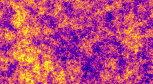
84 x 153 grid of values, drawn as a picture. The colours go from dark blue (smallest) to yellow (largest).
Mirror symmetry: none. Odd rows or columns: none. Histogram: bell-shaped. Ninth with the highest average: bottom left.
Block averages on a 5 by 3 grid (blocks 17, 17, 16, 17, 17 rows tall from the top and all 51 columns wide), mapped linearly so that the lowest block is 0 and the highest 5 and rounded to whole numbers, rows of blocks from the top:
321
312
302
501
422
